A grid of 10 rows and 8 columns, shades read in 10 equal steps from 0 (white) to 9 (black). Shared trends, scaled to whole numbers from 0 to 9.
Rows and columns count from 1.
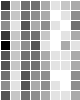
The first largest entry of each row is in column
1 1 3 1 1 1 1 3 3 1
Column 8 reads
3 4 5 3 1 3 3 4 4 3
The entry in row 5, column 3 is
4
